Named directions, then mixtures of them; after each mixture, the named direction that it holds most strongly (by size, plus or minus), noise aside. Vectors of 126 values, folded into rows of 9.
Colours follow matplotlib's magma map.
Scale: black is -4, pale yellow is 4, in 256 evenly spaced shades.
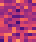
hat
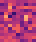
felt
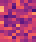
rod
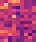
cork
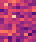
cork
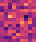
felt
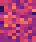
rod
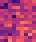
cork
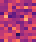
felt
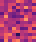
hat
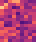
cork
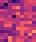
cork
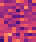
hat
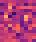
felt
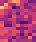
cork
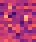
felt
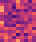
rod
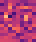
felt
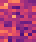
cork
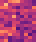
cork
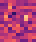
felt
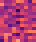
hat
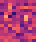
felt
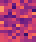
rod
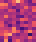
hat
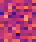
felt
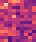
cork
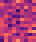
hat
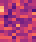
rod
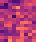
cork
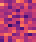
hat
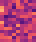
rod
